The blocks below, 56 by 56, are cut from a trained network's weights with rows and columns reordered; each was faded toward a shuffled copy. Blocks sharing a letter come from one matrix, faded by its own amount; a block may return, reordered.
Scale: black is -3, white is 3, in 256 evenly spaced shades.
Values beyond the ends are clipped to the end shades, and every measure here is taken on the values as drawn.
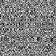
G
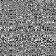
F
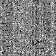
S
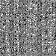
S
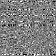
F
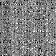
S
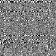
F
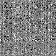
S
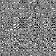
F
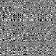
F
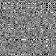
F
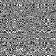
F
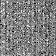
S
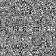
G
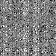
S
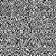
G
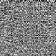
G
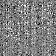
S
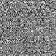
G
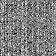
S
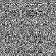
G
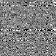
F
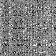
S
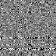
F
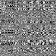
F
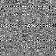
F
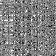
S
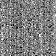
S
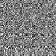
G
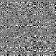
F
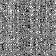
S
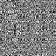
G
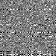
F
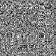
G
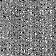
S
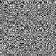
G
